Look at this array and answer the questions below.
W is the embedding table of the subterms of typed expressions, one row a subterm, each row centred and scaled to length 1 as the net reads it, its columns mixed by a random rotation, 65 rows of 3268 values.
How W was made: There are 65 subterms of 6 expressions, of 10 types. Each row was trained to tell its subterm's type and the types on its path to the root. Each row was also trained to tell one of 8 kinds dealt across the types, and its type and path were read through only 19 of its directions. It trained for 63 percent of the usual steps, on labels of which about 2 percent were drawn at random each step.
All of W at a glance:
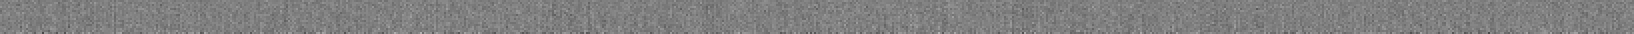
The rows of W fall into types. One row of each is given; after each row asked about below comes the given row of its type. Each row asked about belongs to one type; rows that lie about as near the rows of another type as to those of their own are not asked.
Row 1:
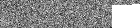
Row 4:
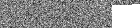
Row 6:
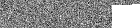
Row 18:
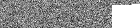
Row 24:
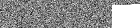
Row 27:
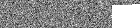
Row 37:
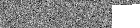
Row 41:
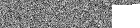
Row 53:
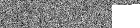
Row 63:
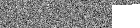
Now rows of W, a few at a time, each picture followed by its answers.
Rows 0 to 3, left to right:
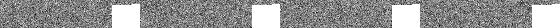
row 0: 18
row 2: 37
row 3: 18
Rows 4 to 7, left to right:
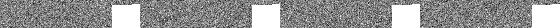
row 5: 41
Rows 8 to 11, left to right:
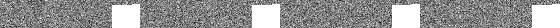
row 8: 41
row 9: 27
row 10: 24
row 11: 6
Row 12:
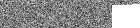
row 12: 18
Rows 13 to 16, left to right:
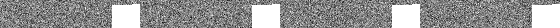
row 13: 1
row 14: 37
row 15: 4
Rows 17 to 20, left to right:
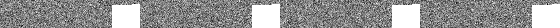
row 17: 53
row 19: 6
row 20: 24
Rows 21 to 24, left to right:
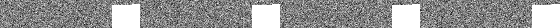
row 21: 53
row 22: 41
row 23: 27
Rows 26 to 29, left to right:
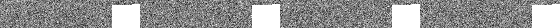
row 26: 27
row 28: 18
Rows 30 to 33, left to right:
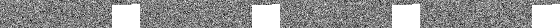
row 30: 18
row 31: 18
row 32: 1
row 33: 27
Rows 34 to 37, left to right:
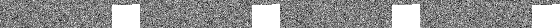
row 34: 27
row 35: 53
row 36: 1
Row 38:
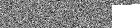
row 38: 24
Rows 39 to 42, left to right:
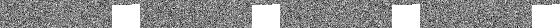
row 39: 24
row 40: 53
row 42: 37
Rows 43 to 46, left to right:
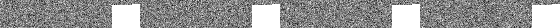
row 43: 37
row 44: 4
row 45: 6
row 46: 24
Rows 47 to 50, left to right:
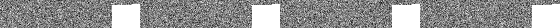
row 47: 24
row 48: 37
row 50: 1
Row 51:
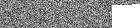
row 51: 53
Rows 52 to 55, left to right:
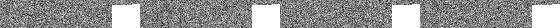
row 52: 4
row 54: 53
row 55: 53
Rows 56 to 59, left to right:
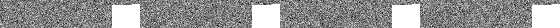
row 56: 6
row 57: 24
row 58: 27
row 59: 18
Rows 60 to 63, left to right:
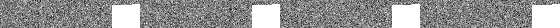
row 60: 63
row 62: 6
